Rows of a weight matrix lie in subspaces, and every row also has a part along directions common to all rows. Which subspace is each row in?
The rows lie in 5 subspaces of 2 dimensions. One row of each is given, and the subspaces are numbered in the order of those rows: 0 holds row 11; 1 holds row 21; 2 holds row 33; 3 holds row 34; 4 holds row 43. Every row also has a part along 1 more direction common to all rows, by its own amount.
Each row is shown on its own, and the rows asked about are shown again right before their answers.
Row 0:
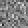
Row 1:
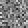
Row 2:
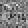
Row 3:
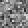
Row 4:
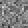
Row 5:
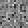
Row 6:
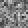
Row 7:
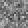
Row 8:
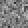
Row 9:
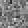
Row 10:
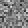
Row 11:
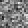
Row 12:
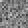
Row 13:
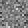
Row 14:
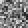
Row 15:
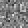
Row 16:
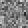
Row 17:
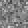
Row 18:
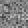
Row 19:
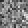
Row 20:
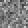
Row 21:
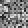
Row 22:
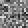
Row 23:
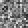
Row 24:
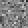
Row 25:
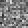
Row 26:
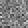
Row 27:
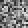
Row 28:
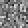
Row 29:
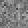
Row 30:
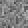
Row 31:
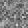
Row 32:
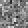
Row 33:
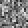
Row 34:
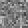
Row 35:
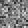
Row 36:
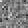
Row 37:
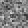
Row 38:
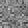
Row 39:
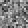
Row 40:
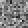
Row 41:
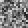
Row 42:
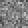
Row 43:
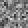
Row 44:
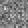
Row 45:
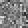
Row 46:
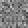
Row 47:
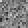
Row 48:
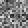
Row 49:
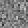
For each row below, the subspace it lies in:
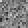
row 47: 4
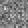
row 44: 1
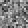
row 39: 2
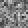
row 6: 4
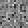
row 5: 3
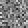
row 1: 0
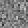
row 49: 3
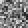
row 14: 2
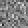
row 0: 3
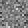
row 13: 0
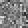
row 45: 3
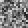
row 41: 1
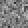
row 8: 2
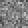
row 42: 3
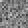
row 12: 4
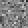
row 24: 3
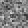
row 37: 0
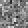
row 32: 2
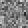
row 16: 3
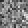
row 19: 1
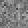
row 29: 4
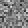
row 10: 1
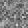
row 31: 4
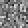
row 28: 3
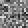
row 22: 1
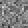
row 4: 2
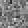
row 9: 2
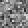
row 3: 0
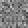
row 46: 1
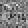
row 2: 1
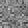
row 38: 0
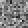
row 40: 2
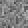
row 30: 2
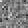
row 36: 4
